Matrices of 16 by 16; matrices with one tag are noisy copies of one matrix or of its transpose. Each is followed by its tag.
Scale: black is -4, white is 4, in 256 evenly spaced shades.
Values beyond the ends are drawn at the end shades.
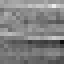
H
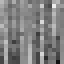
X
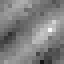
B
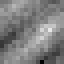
B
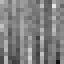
X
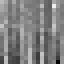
X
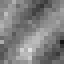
B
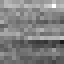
H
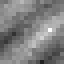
B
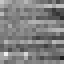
X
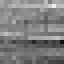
H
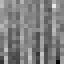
X
